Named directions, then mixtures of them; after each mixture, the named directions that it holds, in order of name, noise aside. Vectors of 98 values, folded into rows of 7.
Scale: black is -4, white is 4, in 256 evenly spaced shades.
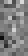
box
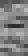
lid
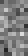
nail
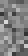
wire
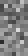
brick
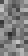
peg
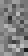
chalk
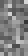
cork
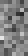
box, nail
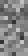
brick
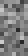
brick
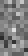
box, chalk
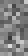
chalk, cork, peg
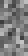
brick, cork, peg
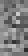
chalk, lid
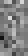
box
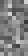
cork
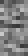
lid, peg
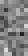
nail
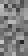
brick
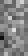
box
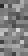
brick, lid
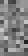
nail, peg, wire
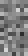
nail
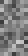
box, peg, wire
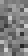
chalk, nail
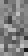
chalk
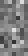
box, brick, chalk
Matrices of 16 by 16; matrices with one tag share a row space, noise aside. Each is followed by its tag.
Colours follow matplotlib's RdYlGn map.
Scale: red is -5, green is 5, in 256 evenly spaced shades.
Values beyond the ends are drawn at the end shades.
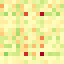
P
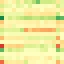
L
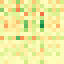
P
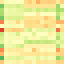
L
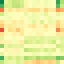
L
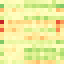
L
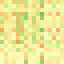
P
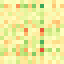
P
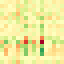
P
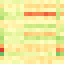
L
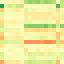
L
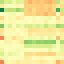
L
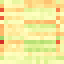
L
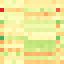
L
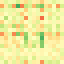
P
